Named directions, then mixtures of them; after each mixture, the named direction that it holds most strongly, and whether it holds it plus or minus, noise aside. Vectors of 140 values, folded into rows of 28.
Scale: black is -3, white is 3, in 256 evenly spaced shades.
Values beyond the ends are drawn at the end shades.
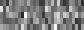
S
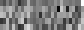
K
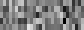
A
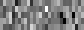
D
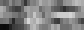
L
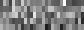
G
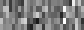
A, minus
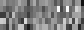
K, minus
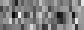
D, plus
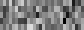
A, plus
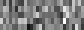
A, minus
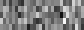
A, minus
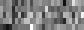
D, plus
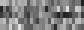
K, minus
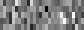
D, minus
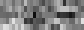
L, minus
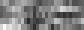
L, minus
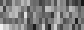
S, plus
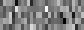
D, plus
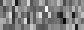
D, plus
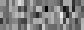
A, plus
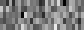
S, plus
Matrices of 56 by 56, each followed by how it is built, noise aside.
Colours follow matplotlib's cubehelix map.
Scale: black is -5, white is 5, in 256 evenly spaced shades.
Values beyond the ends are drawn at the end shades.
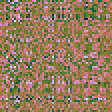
low rank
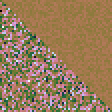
lower triangular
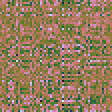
low rank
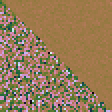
lower triangular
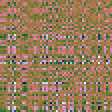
low rank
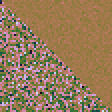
lower triangular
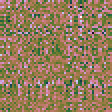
low rank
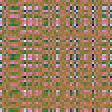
low rank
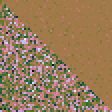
lower triangular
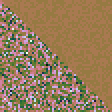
lower triangular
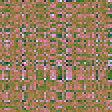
low rank
